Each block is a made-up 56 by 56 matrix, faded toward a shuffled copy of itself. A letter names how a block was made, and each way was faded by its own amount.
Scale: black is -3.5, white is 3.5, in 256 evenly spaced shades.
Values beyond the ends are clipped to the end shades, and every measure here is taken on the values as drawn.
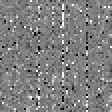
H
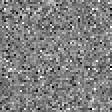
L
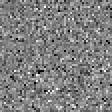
L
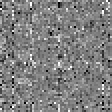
H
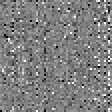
H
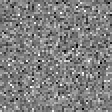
L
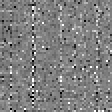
H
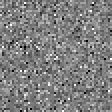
L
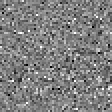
L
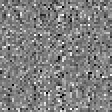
H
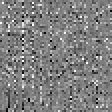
H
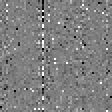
H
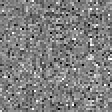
L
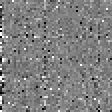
H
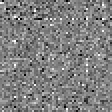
L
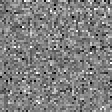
L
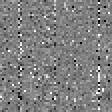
H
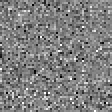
L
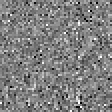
L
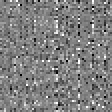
H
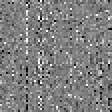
H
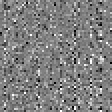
H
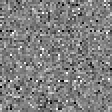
L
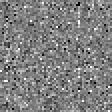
L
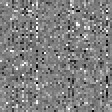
H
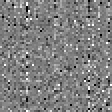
H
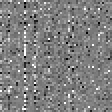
H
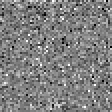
L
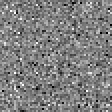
L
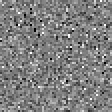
L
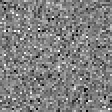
L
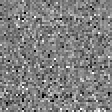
L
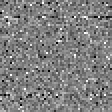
L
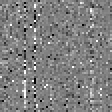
H
